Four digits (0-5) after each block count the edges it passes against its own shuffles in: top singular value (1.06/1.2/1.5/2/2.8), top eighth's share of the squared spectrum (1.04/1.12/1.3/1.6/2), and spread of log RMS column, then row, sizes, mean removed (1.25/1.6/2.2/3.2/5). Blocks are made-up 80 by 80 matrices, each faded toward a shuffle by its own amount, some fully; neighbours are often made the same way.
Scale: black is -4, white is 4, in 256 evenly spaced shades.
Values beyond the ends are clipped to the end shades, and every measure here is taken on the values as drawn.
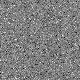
0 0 0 0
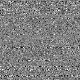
1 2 0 3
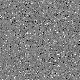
3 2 1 0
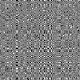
5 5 3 3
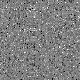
3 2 0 0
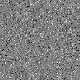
3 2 0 0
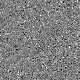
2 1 0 0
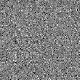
4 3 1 1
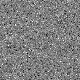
3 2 0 0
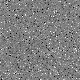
1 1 0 0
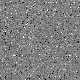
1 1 0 0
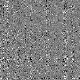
2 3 3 2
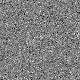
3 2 0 0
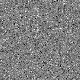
3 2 0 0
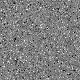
1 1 0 0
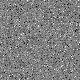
0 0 0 0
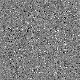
1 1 2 2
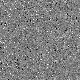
0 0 1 0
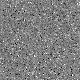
0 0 0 0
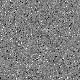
0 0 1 0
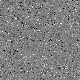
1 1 0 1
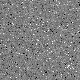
0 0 0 0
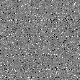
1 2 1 2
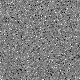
0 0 0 0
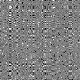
5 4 3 2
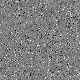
2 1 0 0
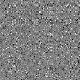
4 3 1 1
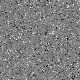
0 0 0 0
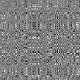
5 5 3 3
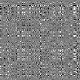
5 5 3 3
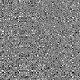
4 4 2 2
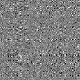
4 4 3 3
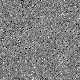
2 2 0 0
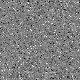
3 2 0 1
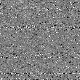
2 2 0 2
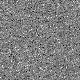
2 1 0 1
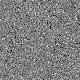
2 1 0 0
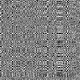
5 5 3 3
